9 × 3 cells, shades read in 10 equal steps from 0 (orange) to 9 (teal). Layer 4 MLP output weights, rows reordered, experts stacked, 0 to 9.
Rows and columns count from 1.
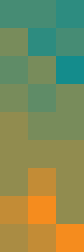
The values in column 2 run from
0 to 8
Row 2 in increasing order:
5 7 8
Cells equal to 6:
2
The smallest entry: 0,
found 2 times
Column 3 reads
8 7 9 5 5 4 4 4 0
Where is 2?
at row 7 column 2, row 8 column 1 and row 9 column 2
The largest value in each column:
7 8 9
